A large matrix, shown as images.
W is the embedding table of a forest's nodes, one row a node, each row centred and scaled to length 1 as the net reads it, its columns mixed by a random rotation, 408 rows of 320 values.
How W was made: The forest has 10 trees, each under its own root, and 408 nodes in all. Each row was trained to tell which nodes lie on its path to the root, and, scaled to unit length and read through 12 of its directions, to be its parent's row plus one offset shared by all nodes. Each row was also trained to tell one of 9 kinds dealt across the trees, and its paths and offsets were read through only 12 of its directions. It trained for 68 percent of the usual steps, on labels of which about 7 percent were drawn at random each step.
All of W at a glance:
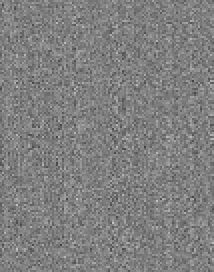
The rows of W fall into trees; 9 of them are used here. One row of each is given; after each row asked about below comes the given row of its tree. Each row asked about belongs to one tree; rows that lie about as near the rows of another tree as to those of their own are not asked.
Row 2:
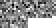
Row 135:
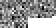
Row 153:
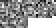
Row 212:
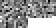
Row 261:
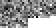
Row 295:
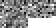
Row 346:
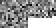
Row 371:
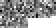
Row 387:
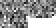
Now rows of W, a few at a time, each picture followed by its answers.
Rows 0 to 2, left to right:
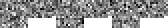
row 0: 2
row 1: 346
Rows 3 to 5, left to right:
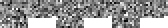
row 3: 212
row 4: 371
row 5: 2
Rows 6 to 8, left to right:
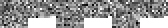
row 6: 261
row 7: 2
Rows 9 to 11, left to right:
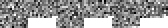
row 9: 153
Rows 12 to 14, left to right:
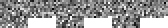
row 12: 2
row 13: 135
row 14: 153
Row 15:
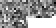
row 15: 387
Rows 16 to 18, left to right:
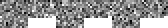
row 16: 346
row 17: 2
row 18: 346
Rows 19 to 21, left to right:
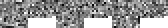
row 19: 153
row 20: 261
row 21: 346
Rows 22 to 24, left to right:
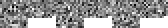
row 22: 261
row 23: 2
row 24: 135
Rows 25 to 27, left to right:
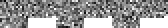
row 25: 346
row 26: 153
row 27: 2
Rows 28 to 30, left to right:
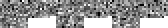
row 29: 135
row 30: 261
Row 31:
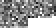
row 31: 153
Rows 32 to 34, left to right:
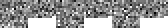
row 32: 346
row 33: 135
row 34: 135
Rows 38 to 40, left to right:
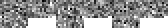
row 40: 153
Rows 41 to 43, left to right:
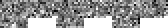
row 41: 346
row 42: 212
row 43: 261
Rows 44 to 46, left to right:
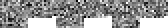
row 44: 2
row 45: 346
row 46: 387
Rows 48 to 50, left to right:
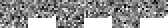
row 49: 387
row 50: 261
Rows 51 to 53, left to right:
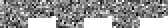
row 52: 2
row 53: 371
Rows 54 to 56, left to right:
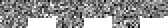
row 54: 346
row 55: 212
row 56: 135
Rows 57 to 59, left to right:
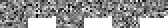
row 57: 261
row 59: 2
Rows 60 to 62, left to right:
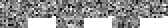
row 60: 2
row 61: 261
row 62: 295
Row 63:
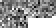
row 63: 212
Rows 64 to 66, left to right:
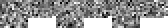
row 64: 153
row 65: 371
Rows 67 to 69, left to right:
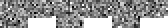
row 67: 135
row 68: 371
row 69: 346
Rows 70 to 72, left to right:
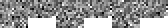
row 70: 135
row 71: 2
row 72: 371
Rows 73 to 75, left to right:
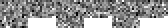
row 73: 371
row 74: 2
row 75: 371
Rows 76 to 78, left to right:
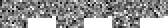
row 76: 153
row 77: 153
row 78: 346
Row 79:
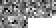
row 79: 261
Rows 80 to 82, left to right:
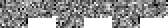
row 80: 153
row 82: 261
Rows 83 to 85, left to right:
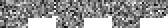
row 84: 153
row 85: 261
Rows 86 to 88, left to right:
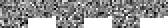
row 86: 153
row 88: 135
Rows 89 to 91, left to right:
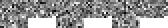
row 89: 346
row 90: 371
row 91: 371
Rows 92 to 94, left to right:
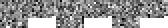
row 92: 371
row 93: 346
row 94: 371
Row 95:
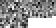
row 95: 153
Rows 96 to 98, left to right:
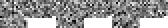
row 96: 371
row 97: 346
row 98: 371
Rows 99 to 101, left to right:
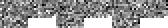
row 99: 261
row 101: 153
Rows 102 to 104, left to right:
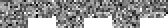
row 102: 212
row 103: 2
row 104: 261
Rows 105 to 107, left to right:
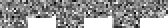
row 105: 387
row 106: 135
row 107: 261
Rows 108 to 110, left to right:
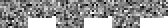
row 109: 153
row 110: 135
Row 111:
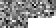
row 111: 212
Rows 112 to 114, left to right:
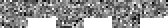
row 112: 371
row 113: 2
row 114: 261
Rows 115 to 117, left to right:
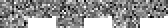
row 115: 371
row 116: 346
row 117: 346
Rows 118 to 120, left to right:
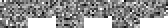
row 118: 371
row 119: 2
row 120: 371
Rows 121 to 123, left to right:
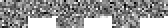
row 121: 135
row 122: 135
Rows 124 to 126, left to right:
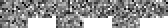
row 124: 2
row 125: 371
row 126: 387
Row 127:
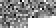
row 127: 135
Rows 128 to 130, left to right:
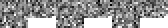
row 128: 371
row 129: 261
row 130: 261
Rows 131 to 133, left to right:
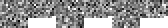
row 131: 135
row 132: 212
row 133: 346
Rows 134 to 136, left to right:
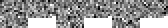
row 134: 153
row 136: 346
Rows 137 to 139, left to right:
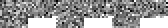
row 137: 2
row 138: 346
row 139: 135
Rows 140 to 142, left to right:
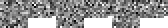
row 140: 212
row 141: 346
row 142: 371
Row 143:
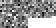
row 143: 135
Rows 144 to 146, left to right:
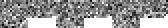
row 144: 371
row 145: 153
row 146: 261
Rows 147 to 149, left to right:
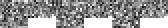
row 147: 153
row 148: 2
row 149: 261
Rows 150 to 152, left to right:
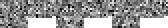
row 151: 261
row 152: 135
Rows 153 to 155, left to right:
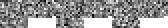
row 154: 371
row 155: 371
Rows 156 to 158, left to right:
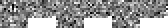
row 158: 371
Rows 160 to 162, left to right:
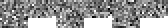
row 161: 261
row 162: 153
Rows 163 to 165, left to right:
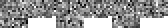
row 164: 2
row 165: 295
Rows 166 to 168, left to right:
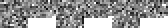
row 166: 261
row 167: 346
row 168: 346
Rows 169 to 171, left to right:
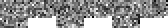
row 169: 2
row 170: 261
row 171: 261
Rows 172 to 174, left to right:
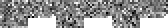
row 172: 153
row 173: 135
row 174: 261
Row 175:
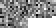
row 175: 371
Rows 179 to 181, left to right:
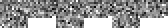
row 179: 153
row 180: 153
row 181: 153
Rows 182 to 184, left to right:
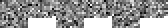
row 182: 346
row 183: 212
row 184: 2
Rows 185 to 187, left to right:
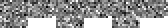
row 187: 371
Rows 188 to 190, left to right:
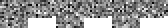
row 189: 135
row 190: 346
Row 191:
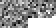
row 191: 261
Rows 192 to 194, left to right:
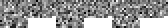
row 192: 371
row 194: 371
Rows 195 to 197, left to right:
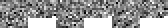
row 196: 2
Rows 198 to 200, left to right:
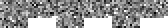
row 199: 153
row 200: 135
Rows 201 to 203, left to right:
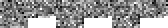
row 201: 212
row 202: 346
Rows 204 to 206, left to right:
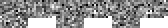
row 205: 261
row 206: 261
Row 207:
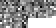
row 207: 261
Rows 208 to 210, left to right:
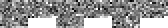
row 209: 135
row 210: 135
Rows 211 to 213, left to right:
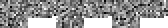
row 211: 2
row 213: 346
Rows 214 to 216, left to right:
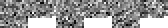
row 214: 135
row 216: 2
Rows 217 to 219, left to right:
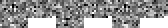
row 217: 261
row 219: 261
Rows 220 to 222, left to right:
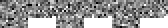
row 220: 346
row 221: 346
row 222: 261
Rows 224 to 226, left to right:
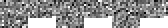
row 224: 135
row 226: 2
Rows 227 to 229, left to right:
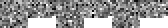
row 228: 212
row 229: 2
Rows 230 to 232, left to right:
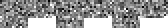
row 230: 346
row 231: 2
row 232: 387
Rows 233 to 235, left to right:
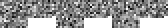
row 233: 387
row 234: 135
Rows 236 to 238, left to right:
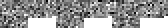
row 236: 135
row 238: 153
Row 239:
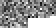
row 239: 261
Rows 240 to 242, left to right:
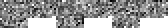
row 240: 2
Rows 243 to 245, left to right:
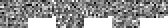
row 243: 2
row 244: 153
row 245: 387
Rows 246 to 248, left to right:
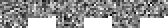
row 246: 261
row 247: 2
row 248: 153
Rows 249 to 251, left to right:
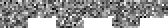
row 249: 153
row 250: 371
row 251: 153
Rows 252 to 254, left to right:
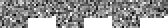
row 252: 261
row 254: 153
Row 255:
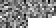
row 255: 212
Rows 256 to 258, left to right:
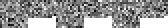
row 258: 153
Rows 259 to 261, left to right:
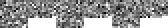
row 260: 387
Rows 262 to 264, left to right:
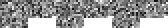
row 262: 2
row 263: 371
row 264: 2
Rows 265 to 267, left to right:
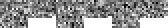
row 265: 153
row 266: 295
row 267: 135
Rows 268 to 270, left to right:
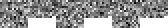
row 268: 153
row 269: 371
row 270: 2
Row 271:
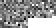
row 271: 2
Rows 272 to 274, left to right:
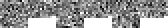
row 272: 135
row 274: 212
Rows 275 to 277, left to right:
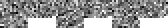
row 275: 135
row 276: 2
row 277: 371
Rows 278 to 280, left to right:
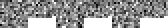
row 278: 153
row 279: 261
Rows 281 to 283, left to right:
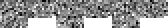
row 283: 135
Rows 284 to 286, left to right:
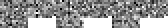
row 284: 212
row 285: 371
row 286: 2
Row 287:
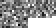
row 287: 346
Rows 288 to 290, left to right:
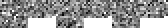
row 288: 135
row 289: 371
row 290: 153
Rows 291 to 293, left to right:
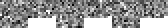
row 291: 261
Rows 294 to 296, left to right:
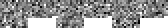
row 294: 371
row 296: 212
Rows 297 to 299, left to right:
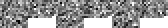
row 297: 261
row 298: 2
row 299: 371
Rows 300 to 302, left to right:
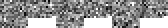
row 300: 371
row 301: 153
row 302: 371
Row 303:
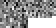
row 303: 212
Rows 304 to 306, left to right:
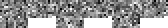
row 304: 212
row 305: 261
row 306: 261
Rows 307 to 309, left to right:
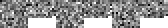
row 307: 346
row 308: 371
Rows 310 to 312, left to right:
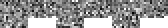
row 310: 371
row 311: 153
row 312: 153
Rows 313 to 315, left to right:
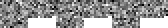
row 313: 153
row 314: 2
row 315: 346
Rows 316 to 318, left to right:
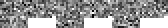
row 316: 2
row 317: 212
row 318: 153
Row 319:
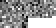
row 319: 346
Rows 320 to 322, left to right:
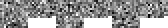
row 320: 295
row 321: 135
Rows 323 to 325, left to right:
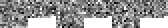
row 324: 295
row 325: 2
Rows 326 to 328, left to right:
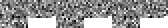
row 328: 135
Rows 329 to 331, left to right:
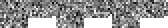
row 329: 153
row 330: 261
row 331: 135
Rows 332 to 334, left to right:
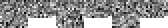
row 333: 212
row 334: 135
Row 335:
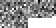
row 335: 346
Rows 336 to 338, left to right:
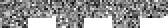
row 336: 261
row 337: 261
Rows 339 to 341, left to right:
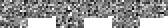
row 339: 371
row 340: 2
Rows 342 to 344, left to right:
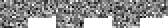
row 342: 2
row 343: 153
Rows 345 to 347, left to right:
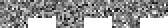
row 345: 2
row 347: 346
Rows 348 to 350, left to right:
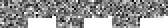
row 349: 153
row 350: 346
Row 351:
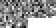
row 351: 371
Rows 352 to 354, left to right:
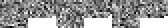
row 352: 153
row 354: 371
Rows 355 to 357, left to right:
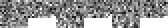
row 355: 153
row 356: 261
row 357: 371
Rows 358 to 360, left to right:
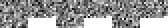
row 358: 371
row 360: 135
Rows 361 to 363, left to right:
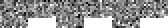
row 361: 2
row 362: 135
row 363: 2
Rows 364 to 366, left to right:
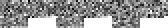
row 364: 346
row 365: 346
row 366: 261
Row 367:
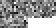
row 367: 387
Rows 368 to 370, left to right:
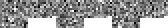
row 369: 135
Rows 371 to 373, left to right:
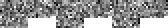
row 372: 2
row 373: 153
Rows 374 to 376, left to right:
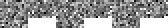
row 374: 135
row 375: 371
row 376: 153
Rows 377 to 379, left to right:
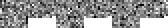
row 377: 346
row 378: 135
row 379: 2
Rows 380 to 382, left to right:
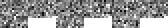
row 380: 135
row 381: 346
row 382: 153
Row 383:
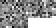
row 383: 295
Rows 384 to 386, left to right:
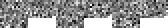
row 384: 153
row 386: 212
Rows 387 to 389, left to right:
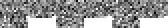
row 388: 346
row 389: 371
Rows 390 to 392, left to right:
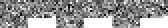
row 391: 261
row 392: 261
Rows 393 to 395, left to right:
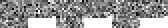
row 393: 261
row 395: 371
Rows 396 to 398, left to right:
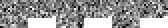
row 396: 346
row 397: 261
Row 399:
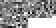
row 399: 153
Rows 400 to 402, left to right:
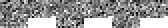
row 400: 2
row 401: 212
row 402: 2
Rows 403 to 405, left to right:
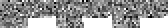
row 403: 135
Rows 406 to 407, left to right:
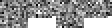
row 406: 261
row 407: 295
